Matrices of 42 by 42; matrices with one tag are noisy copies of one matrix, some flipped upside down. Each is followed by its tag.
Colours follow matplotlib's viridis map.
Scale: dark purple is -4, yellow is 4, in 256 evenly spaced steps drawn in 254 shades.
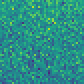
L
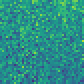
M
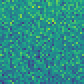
L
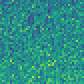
L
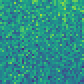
M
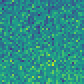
L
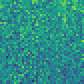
M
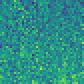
M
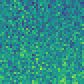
M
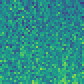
M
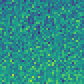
L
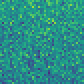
L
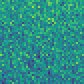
L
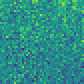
M
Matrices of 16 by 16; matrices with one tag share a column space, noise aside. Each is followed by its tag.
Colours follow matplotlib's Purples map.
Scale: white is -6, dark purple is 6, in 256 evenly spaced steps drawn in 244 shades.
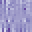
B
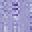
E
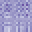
E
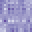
B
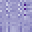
E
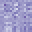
E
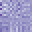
E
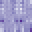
B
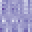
B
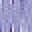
B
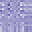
E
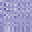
E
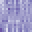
B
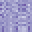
E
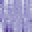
B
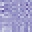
E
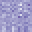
E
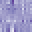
B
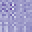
E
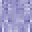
B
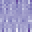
B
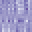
B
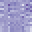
E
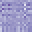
E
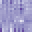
B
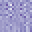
E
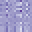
E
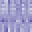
B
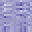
E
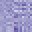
E
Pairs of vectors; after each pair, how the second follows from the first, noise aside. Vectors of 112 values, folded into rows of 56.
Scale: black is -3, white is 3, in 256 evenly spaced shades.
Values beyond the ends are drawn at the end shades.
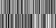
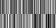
negated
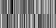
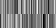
reversed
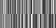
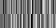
negated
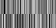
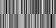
reversed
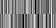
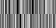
reversed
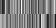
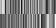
negated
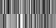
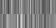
shrunk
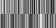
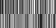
negated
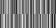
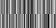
wrapped around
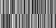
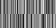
reversed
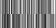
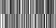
reversed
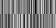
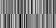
reversed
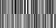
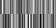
reversed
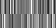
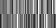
wrapped around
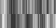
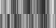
reversed
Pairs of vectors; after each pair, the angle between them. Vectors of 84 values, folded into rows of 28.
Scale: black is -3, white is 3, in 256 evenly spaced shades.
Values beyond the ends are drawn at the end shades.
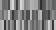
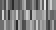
partly opposed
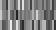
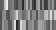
partly opposed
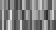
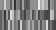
partly aligned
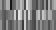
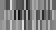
nearly opposite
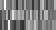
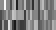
nearly parallel
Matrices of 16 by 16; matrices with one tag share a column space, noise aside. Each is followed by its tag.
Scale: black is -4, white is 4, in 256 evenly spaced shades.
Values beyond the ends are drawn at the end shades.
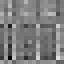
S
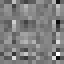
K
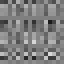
K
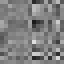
K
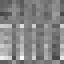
S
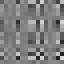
K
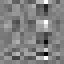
K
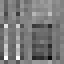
S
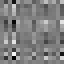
K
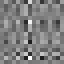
K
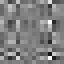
K
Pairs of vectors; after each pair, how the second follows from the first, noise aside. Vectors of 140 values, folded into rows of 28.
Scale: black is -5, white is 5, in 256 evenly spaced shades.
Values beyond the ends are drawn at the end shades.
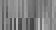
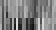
scaled up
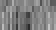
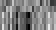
scaled up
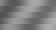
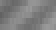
shrunk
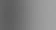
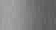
negated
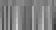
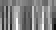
scaled up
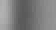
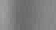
shrunk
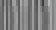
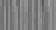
shrunk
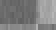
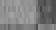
negated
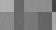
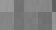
shrunk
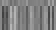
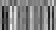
scaled up
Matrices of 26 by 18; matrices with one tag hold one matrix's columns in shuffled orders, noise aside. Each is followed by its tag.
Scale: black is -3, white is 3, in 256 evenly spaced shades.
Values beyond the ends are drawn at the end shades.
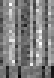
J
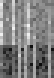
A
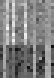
A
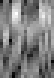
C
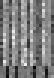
J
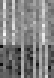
A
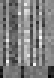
J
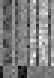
J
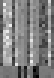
J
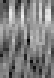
C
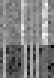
A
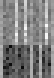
A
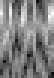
C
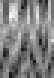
C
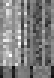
J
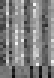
J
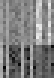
A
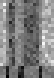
J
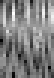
C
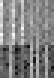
A
